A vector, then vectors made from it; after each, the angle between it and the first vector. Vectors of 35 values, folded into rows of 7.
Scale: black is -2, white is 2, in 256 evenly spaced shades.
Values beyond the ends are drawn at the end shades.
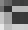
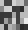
partly opposed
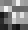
nearly opposite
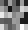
partly aligned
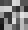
partly opposed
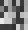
orthogonal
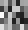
partly aligned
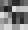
nearly parallel
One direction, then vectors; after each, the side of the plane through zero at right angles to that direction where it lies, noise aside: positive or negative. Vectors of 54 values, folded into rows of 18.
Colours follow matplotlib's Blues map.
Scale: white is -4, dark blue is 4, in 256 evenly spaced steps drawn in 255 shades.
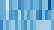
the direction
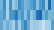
positive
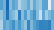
negative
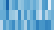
negative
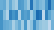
positive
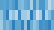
negative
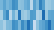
negative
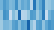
negative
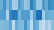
positive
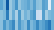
negative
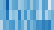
negative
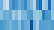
positive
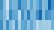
positive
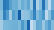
negative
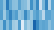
negative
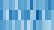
positive
